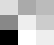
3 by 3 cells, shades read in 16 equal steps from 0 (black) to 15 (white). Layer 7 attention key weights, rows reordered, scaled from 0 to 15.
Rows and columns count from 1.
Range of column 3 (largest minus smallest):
3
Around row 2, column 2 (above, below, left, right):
10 15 8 12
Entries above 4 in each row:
3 3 2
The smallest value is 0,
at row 3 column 1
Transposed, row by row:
13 8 0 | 10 14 15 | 11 12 14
